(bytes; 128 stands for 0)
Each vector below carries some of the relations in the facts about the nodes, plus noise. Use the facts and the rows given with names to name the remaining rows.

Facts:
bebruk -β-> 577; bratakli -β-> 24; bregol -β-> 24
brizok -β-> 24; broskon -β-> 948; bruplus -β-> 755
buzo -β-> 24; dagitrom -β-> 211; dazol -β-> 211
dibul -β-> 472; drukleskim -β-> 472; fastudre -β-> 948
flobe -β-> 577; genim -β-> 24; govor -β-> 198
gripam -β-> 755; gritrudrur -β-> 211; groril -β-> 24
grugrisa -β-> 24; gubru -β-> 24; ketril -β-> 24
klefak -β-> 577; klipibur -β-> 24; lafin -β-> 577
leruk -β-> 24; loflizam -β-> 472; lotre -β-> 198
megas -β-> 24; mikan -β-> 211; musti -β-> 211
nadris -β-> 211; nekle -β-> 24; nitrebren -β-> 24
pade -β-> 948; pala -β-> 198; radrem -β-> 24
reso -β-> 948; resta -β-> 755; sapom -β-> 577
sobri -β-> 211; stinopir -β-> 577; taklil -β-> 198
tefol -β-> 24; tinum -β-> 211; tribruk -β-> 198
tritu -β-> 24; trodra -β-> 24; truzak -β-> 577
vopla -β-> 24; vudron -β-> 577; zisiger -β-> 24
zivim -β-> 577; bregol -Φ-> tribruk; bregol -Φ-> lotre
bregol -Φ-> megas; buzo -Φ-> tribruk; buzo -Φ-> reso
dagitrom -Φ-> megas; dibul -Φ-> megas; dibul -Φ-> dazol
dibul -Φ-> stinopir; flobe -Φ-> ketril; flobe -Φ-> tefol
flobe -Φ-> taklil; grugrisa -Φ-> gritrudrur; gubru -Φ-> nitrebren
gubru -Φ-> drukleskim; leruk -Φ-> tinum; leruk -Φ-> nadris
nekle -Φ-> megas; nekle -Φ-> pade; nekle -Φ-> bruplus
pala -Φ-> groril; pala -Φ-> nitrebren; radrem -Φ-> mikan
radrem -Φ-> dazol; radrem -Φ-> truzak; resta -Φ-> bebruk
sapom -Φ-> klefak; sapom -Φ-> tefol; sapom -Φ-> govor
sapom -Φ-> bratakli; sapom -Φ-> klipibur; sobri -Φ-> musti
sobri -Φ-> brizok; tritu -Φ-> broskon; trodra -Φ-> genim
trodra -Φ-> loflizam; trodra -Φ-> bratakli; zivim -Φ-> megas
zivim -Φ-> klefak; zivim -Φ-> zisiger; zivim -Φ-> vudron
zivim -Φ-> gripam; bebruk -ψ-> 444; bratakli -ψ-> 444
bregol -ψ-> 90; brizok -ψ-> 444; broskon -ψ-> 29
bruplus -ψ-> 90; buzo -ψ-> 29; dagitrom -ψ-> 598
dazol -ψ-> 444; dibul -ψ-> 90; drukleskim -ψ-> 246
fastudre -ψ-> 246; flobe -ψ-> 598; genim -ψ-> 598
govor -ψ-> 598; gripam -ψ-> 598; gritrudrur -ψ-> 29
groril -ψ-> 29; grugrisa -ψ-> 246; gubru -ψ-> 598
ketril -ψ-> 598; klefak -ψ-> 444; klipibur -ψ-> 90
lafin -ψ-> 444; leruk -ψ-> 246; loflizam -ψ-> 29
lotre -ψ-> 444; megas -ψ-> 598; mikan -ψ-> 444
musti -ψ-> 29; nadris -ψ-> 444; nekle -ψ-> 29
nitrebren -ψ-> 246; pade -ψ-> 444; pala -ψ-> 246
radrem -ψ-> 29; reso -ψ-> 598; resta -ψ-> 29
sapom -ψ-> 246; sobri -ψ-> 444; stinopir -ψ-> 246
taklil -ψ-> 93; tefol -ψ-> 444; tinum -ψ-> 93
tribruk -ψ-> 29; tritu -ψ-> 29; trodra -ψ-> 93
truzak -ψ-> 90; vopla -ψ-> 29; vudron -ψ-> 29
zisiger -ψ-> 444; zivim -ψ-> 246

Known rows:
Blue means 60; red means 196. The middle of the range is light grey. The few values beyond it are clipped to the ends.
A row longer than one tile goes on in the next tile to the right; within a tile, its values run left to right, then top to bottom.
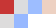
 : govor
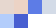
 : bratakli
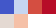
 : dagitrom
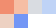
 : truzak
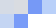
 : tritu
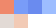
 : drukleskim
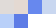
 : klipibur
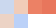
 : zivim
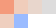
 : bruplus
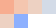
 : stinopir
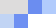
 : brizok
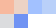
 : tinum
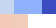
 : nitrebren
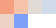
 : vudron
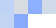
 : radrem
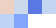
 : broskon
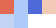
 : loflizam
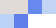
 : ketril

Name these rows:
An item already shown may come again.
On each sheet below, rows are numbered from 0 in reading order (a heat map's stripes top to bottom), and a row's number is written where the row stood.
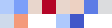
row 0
dibul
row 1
trodra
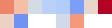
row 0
bebruk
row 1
dibul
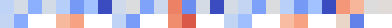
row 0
radrem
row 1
gubru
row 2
zisiger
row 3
pala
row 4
pade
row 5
gubru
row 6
klefak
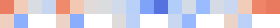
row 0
resta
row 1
gripam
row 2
groril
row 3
buzo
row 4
zivim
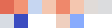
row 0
sapom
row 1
gripam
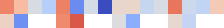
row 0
bebruk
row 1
pala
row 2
dazol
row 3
lotre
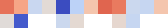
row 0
flobe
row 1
megas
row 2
tribruk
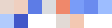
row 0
trodra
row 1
drukleskim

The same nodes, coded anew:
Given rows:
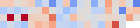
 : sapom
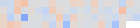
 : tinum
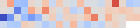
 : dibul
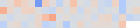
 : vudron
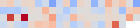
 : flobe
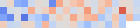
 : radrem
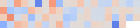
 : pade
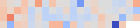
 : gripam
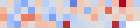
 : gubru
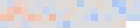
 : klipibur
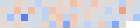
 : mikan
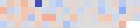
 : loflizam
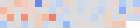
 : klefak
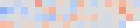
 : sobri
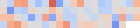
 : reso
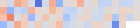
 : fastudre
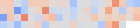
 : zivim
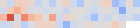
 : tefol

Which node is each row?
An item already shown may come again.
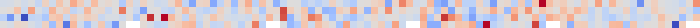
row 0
dazol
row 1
trodra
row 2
nitrebren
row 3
pala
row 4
bruplus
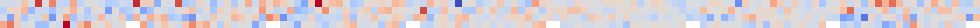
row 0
tribruk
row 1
resta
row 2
nekle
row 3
drukleskim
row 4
zisiger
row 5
stinopir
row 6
megas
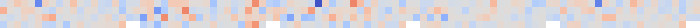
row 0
vudron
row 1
zivim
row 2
truzak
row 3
brizok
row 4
lafin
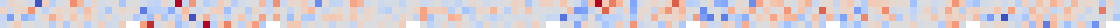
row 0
truzak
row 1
buzo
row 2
bebruk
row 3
groril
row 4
dagitrom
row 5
radrem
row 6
zivim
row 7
dazol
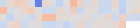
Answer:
lafin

